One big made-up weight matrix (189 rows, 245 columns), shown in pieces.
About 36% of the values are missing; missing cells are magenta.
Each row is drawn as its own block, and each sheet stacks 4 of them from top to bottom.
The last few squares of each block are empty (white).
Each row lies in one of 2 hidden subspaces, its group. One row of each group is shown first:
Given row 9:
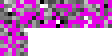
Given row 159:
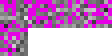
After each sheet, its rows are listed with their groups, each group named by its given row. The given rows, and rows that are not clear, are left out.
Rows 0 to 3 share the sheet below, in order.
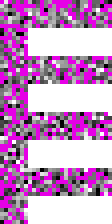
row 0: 159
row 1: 159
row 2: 159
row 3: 9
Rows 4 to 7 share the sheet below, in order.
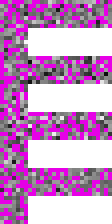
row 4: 9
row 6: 9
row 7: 9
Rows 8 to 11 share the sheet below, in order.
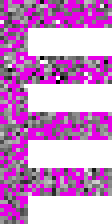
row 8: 9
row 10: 9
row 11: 159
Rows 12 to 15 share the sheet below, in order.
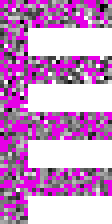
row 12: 159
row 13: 159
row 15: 9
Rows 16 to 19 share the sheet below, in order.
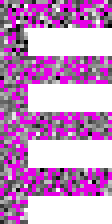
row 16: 9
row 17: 9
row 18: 159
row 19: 9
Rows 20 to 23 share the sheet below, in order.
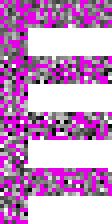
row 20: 159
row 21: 159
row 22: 159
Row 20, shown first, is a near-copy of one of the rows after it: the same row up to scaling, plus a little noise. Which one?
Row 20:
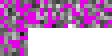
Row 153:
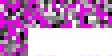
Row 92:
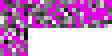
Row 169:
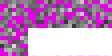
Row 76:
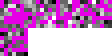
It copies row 153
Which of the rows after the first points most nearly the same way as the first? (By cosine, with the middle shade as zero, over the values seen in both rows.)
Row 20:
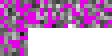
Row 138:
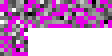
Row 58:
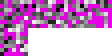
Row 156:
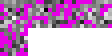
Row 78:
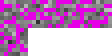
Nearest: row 78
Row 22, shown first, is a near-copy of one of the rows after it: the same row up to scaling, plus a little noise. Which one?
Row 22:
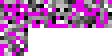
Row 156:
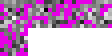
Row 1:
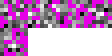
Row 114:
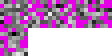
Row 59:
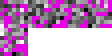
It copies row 59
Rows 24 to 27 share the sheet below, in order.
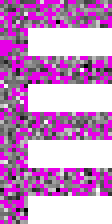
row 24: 9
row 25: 159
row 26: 159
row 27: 9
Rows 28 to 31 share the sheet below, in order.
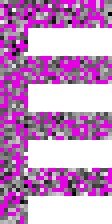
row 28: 159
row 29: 9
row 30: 9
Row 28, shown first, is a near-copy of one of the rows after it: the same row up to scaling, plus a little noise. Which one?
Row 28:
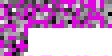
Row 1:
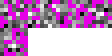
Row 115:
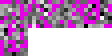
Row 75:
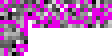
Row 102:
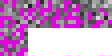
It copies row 75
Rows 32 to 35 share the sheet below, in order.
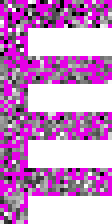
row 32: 9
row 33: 159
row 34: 9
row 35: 159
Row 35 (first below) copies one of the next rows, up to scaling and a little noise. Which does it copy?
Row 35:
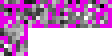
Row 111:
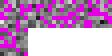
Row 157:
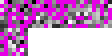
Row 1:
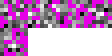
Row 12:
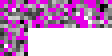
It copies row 12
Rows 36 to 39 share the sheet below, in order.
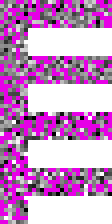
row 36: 9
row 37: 159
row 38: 9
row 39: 9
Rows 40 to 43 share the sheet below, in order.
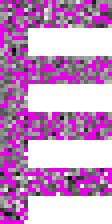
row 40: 159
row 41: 9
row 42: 9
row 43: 159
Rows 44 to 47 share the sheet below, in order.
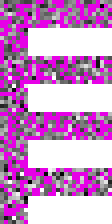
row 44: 9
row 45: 159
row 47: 9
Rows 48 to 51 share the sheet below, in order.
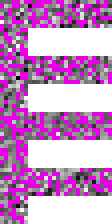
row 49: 9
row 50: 9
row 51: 159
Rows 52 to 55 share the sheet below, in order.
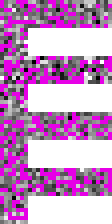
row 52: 9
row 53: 9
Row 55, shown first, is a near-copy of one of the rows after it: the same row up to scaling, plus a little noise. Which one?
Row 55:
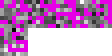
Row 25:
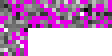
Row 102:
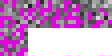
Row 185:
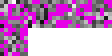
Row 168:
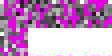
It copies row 168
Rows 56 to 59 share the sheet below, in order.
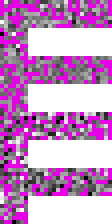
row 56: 159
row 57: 9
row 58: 9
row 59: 159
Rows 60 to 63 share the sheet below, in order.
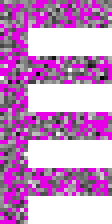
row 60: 159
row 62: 9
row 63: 159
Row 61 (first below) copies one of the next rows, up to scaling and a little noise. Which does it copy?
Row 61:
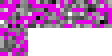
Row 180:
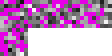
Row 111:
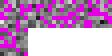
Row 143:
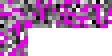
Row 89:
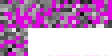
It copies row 111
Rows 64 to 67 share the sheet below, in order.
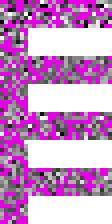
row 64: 9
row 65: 9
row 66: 9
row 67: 159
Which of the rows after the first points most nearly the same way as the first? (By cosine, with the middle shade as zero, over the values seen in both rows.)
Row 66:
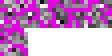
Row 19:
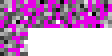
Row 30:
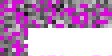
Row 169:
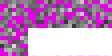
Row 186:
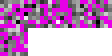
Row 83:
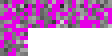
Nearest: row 19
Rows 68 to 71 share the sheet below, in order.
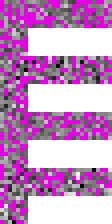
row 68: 159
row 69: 9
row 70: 159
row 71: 159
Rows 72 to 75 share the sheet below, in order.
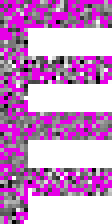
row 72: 9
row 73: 9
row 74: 9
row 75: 159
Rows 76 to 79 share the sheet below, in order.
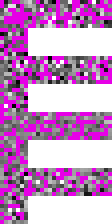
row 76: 159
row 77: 9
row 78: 159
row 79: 159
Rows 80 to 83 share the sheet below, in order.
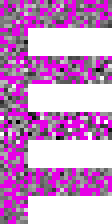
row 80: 9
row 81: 159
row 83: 9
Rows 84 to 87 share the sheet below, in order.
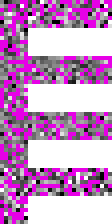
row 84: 9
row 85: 159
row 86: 9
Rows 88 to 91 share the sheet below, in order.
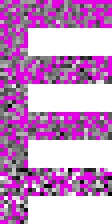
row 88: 9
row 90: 9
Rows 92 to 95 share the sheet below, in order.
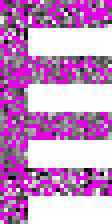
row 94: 9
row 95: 9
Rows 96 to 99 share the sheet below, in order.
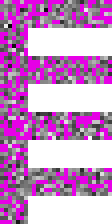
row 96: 159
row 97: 159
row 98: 159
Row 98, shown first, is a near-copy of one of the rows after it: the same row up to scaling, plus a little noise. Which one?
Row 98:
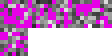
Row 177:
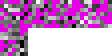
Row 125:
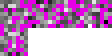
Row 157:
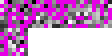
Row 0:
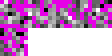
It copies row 125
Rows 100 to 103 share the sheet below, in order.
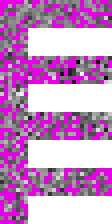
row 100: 159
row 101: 159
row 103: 9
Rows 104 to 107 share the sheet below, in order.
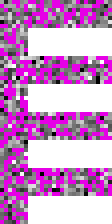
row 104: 159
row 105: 9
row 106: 9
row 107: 9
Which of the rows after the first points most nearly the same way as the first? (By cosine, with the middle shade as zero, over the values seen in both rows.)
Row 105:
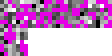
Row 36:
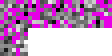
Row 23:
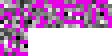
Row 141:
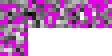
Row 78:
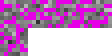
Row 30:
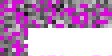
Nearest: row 36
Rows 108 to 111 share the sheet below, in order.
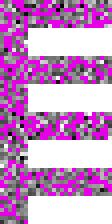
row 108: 9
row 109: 9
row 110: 159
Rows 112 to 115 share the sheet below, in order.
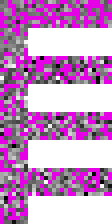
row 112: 9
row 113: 9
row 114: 159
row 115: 159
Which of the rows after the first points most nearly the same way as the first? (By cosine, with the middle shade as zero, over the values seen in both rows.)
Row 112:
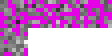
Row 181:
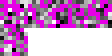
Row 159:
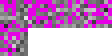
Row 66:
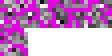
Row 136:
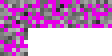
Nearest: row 136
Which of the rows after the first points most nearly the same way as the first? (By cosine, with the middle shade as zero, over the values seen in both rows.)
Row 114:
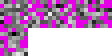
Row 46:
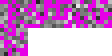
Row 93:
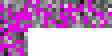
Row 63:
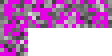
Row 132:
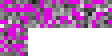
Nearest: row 46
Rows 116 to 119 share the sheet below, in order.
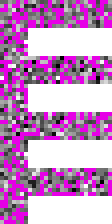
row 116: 9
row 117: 9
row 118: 9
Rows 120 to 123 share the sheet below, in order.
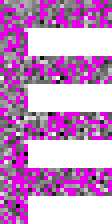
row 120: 9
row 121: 9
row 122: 9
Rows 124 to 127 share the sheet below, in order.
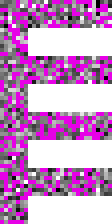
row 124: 159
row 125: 159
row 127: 9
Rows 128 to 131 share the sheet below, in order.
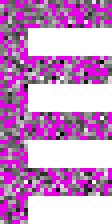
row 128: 159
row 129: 9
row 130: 9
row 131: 9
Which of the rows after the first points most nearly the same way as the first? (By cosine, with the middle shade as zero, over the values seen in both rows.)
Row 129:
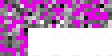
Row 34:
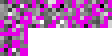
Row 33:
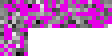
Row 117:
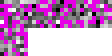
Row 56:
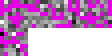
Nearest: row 34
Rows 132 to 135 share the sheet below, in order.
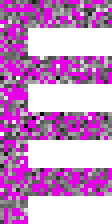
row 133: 9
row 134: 9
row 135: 9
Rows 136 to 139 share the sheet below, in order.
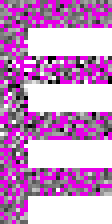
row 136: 9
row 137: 9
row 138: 159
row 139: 9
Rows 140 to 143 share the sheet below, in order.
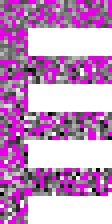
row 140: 9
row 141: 159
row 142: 9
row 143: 159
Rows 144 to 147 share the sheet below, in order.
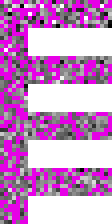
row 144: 9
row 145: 9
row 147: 159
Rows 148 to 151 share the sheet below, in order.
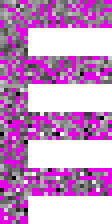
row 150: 9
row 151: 9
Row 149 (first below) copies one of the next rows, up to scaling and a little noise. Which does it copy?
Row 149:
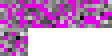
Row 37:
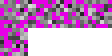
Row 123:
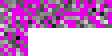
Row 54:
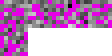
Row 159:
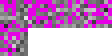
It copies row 123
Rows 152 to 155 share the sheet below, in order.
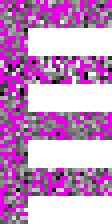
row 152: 9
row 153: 159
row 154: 9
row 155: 9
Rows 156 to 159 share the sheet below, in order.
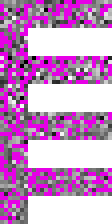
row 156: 159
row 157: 159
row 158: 9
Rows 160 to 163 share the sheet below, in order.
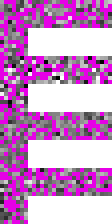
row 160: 159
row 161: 9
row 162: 9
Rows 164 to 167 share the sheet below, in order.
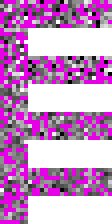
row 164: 9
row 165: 159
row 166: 9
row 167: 9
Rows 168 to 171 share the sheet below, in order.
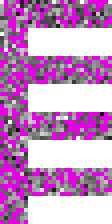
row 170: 159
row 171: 9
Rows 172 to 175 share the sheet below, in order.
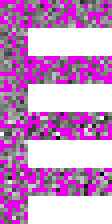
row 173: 159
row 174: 9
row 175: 9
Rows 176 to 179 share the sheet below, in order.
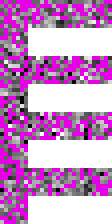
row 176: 159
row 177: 159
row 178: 9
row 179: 9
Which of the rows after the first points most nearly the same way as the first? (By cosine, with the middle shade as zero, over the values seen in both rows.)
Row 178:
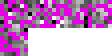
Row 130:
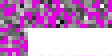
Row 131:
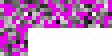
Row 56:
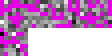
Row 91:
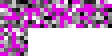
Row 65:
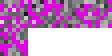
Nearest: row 131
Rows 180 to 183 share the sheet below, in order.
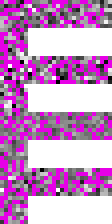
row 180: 159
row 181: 9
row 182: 159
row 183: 9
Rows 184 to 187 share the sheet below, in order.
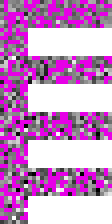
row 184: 9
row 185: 159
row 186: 9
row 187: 9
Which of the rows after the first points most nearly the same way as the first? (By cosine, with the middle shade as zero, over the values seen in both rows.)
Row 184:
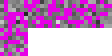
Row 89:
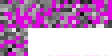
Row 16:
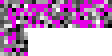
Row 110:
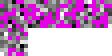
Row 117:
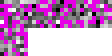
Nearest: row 117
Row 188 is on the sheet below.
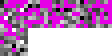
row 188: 159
